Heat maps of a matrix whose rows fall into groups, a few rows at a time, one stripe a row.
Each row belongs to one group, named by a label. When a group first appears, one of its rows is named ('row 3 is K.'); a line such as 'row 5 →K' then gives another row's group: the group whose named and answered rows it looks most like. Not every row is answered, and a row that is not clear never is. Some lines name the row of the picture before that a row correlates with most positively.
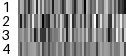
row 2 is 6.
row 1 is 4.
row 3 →6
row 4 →6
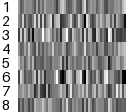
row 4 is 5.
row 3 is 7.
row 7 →6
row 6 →4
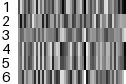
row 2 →6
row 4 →4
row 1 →4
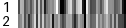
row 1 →4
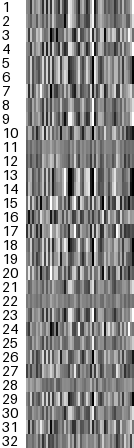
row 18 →4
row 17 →7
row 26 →4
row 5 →4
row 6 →4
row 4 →5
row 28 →6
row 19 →4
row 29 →4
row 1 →5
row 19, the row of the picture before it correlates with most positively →2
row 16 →6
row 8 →5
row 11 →7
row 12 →7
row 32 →6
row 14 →4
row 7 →6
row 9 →5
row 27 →7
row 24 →6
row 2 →5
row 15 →7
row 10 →4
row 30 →5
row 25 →5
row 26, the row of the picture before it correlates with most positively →2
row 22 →7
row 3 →6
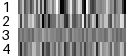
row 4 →6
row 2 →6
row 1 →4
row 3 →7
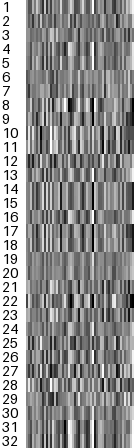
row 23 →7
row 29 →6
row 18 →4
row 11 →7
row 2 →6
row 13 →5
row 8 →4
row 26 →5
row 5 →5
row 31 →5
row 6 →6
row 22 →4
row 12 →6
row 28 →7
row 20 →5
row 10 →7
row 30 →5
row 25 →6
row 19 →5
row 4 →5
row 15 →4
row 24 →5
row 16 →5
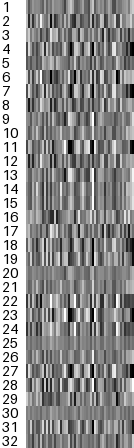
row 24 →7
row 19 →4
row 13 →5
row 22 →7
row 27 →4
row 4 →4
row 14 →5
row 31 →4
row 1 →5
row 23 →4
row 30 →7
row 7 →4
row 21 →5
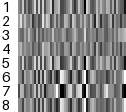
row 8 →5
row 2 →7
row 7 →4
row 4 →7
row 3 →5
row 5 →4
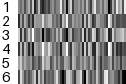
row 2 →7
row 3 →6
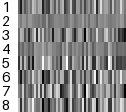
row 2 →6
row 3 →4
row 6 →6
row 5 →7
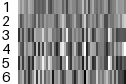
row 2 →5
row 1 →6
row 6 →4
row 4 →5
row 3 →7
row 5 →7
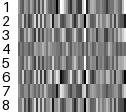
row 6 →4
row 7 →5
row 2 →4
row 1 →5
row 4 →7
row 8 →4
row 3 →5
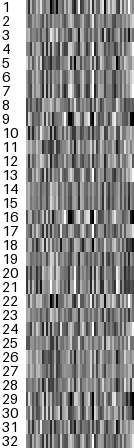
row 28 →6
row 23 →7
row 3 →7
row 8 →7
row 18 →4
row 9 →4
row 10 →6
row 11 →6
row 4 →5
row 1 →6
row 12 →6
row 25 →6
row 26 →6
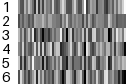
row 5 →6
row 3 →6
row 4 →4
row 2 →7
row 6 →4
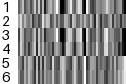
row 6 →5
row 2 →7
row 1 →4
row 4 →4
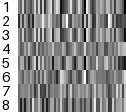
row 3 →4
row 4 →5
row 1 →4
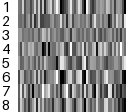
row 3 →7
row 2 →6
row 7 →7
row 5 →5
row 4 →6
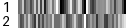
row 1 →4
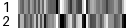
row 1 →5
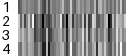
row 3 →6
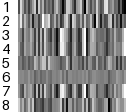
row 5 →7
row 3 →5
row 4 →5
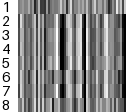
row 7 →4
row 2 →4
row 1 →6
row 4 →4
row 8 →4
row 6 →4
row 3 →4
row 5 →4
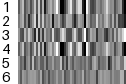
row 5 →6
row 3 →5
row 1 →4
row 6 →6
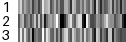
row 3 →7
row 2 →4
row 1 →7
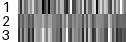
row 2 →7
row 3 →7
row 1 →6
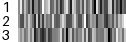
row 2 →5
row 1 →7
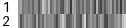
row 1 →7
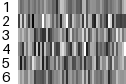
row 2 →7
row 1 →5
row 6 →6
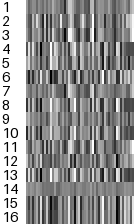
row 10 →7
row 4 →7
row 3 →5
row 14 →6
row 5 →7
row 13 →7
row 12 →6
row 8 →7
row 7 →5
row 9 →7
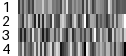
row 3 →6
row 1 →7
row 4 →4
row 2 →5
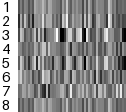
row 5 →4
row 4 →7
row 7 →6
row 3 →4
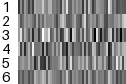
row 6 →7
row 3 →7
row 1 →7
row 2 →5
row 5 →6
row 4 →6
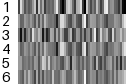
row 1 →4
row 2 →5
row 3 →6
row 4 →5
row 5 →7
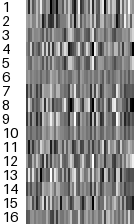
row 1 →6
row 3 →5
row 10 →7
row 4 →4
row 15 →4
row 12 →5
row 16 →6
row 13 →7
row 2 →6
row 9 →7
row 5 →5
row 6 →7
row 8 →4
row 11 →6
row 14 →7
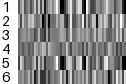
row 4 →7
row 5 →4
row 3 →6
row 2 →6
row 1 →4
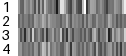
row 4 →7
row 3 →6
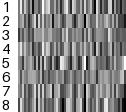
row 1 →7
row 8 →4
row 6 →6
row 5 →5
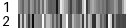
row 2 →7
